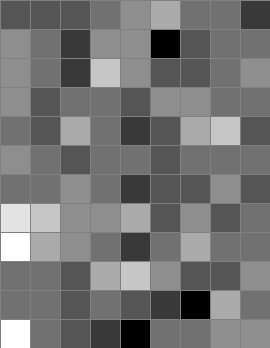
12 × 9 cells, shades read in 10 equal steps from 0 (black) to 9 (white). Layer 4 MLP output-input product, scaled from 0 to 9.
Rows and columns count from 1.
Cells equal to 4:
37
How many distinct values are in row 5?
5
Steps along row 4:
down up same down up same down same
